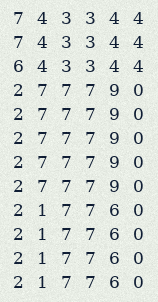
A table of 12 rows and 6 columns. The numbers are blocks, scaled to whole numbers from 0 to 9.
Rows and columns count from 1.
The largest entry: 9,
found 5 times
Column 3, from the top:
3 3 3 7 7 7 7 7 7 7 7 7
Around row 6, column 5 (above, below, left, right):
9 9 7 0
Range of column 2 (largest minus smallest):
6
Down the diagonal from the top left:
7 4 3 7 9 0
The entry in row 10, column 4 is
7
